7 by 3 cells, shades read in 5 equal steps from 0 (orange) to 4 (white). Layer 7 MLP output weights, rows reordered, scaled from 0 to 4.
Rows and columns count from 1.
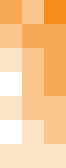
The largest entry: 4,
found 2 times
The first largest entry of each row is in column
2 1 1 1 1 1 1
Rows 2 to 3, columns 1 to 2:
2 1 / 3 2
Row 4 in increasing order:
1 2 4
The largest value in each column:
4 3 3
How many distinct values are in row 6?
3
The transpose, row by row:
1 2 3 4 3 4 3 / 2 1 2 2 2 3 3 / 0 1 1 1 2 2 3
